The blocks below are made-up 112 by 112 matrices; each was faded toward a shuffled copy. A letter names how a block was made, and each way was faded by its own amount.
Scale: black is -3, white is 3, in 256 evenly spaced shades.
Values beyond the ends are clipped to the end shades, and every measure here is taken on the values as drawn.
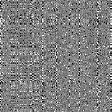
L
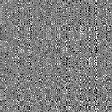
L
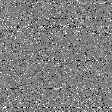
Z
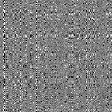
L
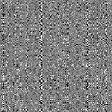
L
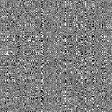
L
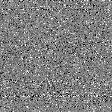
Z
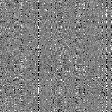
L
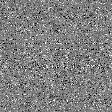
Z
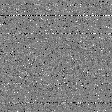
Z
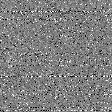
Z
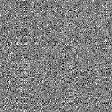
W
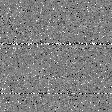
Z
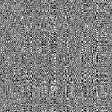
L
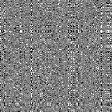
L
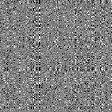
L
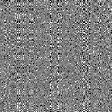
L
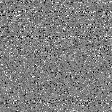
Z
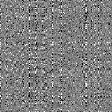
L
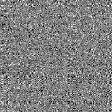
W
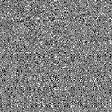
W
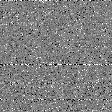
Z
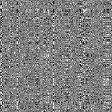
L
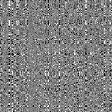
L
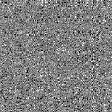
W
